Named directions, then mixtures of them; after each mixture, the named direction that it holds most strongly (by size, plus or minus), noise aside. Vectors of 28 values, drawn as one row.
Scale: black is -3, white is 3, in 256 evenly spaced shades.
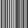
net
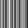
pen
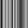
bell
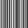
net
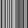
net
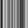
bell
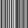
net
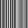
net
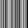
pen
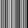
net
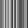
bell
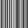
net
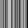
pen
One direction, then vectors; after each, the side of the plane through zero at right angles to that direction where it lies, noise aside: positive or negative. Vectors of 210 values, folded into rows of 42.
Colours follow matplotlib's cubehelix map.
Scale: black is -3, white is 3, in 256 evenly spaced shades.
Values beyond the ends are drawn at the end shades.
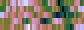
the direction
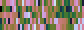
positive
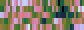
positive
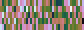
positive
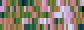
negative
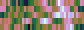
negative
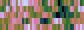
positive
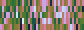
negative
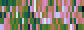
negative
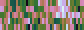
negative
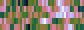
negative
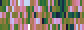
positive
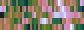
negative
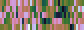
positive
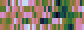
positive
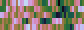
positive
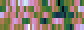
positive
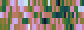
positive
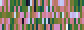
negative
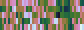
positive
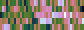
negative
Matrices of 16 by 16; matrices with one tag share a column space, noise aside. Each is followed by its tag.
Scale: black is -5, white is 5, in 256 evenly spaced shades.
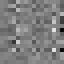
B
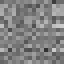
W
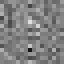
W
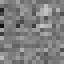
W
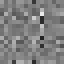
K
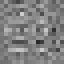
B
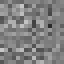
W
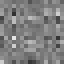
K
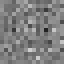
B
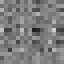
B
